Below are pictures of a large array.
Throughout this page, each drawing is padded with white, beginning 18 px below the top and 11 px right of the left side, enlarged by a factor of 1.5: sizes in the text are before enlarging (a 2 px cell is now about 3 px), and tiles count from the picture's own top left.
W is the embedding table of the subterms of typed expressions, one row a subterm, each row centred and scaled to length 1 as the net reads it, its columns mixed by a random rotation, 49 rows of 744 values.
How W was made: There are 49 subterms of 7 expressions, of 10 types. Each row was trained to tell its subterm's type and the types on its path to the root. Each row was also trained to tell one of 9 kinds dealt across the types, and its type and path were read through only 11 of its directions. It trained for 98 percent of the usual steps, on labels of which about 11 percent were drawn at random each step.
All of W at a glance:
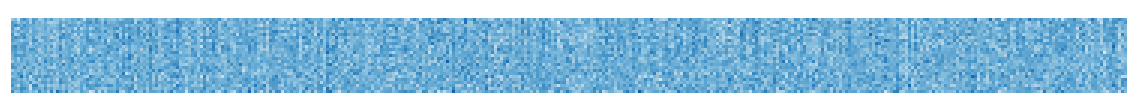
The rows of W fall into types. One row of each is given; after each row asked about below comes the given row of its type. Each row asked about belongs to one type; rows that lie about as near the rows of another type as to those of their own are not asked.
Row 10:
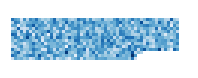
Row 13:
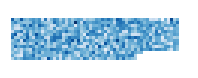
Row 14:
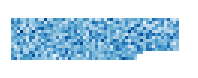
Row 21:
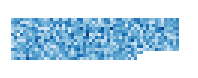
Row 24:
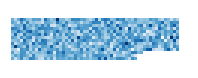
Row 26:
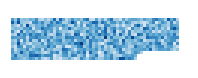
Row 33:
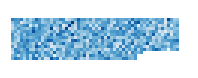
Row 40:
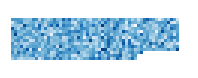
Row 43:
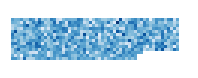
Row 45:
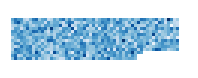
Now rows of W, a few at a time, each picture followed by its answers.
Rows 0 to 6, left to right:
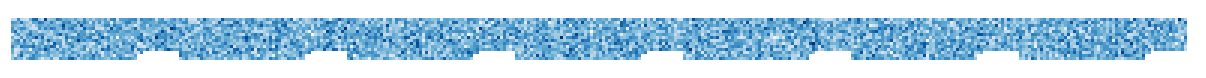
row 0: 40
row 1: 40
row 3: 14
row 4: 43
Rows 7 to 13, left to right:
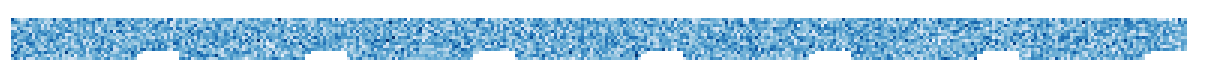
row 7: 45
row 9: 14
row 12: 33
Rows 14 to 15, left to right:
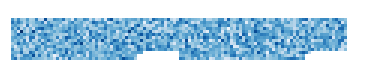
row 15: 26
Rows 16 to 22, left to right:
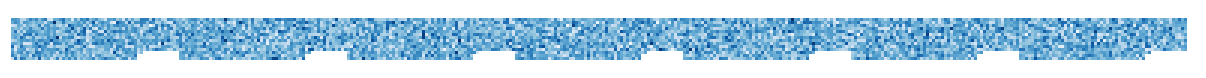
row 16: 14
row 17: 33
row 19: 43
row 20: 43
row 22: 21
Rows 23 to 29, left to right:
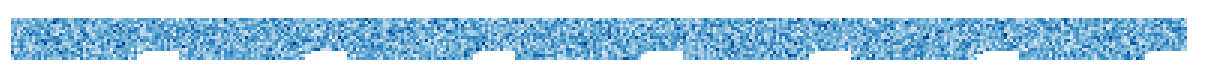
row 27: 13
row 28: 24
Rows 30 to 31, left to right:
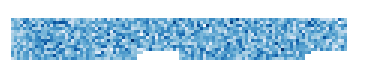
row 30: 21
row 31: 13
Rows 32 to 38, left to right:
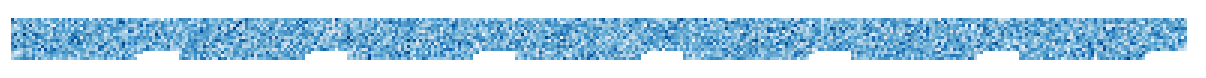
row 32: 13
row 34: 13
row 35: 43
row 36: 21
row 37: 21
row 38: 26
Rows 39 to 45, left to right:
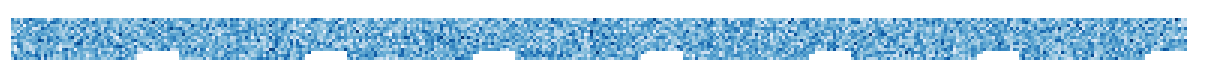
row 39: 26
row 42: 10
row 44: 45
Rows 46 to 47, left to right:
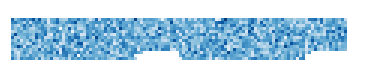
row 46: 26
